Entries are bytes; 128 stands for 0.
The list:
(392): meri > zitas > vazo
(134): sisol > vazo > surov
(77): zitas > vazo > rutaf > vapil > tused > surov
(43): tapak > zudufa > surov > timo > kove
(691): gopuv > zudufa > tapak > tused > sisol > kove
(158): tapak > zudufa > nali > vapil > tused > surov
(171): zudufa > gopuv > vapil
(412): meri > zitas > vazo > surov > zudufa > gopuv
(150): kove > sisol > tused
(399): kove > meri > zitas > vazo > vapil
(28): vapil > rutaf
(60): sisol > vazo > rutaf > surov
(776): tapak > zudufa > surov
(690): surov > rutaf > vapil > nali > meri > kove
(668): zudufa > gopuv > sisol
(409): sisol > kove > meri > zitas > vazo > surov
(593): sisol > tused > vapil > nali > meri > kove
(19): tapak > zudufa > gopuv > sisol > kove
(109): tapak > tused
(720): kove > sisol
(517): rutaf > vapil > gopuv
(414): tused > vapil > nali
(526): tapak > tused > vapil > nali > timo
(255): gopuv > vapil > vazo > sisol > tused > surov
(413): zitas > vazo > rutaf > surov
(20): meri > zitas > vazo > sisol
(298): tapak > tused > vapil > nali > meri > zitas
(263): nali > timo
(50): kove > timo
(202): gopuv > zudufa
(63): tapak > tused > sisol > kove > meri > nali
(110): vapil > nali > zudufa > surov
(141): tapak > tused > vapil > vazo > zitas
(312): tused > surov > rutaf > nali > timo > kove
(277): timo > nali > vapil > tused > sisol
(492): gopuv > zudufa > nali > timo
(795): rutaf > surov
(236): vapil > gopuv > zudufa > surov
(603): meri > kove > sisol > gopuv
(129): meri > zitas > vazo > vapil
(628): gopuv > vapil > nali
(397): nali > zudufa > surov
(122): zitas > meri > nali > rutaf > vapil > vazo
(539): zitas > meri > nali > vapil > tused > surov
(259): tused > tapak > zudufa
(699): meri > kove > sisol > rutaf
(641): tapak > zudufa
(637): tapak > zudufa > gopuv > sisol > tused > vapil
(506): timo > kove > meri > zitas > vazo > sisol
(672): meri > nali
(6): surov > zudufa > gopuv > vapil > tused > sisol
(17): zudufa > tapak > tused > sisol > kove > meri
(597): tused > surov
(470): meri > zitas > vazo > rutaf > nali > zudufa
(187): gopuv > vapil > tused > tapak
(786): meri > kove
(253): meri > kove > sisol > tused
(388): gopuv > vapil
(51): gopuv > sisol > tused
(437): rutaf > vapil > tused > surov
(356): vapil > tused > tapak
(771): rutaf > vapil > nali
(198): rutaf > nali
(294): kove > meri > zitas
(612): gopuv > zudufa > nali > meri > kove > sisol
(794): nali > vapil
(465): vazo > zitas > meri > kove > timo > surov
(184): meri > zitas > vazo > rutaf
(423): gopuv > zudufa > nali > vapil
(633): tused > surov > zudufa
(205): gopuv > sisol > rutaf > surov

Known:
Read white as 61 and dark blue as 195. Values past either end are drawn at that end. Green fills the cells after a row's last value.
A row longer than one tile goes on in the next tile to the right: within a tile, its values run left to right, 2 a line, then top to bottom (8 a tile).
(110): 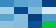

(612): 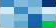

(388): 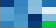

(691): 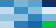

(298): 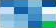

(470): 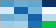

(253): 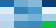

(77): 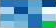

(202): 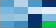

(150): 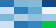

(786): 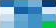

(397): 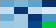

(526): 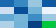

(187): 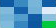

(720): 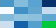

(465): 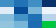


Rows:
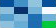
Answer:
(437)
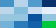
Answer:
(668)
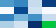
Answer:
(263)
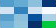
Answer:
(492)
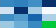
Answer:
(413)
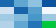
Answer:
(593)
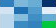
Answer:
(17)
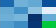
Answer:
(171)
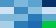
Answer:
(19)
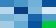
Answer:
(158)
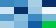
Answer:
(312)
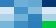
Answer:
(603)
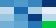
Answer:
(412)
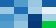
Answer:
(628)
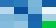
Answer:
(539)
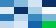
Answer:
(198)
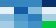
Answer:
(409)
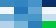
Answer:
(506)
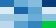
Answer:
(63)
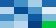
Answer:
(794)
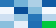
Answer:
(672)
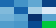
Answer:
(236)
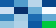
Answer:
(771)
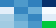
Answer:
(20)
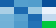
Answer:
(255)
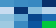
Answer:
(776)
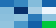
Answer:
(597)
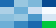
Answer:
(51)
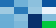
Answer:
(423)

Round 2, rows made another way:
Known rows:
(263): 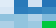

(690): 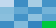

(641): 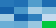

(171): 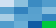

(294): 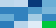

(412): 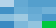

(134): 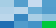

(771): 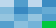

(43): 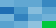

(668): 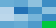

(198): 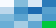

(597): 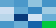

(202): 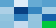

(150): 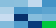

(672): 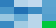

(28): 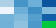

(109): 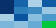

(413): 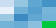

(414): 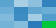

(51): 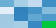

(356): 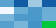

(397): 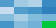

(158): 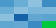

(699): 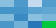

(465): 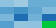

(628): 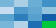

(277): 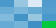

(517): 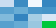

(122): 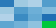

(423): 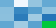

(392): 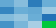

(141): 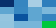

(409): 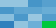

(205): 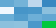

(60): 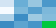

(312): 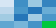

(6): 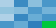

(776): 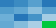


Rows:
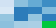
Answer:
(492)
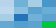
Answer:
(77)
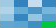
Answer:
(437)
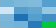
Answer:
(255)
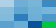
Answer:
(593)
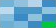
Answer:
(612)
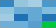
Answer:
(539)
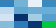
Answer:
(720)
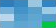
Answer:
(19)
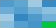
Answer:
(637)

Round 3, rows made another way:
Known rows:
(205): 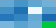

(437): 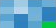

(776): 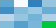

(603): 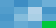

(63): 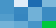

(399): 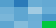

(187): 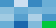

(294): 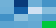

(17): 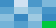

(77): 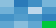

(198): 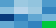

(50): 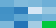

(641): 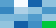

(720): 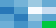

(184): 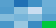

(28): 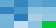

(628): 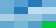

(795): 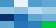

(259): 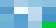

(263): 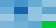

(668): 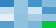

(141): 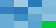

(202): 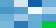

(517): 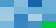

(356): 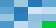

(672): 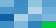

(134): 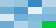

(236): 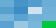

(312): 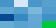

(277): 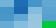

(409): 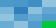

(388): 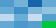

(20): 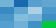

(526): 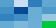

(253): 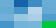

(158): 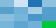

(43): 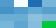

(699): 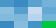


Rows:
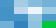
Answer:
(150)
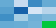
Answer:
(492)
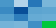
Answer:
(298)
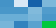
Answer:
(19)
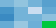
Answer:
(110)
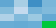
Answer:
(414)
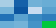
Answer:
(413)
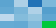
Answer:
(6)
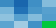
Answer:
(506)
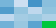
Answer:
(397)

